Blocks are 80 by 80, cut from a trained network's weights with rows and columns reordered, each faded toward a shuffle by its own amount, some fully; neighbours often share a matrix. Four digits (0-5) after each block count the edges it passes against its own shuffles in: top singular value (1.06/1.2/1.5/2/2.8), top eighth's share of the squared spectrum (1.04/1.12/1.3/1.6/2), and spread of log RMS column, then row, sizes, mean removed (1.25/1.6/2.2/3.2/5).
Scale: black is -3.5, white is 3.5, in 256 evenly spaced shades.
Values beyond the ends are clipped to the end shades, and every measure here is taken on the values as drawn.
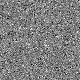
0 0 0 0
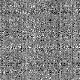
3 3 1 3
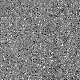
1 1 0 0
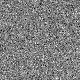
0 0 0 0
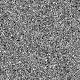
0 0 0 0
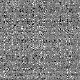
2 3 3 1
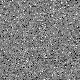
0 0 0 0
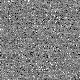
1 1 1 0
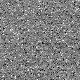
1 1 0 0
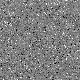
0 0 0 0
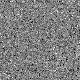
1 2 0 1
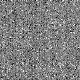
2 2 0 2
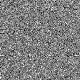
2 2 0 1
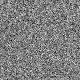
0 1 0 0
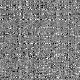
3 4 0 3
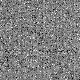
1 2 0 1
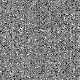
2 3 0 2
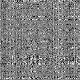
3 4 0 4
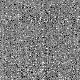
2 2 0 2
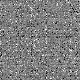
2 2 2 1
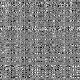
3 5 1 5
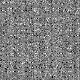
3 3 0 3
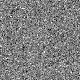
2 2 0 0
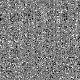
2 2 0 2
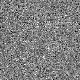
2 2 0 1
